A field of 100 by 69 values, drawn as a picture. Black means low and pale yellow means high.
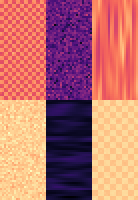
The table splits into 2 rows of 3 panels. Panel 1,1: high, checkered. Panel 1,2: low, fine-grained. Panel 1,3: high, streaked downward. Panel 2,1: very high, fine-grained, faint in contrast. Panel 2,2: very low, streaked across, faint in contrast. Panel 2,3: very high, checkered, faint in contrast.
